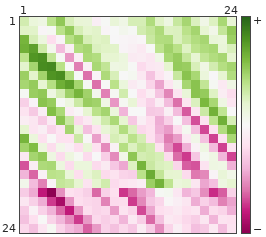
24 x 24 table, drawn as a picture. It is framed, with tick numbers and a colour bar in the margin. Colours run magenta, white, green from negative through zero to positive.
Grain: diagonal, down to the right. Seam: horizontal, 80% of the way down, the top part higher. Average level on the scale: 50%.
